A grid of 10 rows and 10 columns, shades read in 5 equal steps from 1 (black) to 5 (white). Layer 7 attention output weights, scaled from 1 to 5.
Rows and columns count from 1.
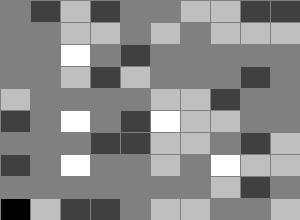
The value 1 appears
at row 10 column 1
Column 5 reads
3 3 2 4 3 2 2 3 3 3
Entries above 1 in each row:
10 10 10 10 10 10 10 10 10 9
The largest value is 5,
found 5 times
